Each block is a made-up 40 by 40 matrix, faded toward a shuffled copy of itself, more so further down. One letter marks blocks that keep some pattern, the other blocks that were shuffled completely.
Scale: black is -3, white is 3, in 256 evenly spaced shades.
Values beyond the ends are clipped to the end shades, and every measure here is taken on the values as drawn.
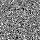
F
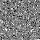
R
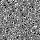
F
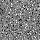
R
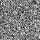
R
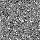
F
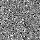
R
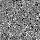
F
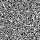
F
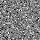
F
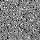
R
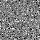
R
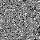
F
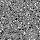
F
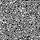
F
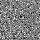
R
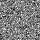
F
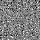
R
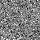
F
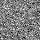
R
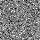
F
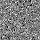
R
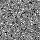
F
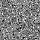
R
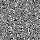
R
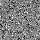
F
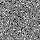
F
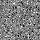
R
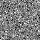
F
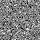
R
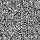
F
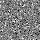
F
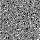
F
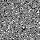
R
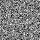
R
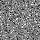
F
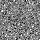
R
